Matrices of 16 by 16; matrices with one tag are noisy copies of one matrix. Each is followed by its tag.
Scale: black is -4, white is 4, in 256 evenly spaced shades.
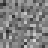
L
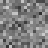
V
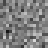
L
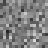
L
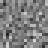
L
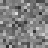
V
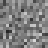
L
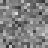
V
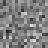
L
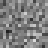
L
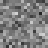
V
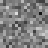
V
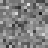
V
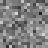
V
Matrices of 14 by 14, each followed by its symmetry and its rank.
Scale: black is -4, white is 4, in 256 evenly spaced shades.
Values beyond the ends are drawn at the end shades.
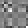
symmetric, rank two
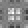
symmetric, rank two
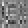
neither, rank three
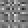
neither, rank two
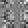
neither, rank three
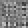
antisymmetric, rank two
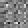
neither, rank three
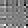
antisymmetric, rank two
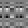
neither, rank one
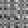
antisymmetric, rank two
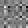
neither, rank two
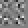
antisymmetric, rank two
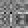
neither, rank two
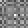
symmetric, rank two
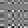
neither, rank one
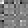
symmetric, rank two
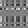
neither, rank one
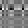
neither, rank one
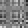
antisymmetric, rank two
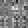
neither, rank three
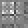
symmetric, rank two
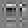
neither, rank one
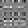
neither, rank two
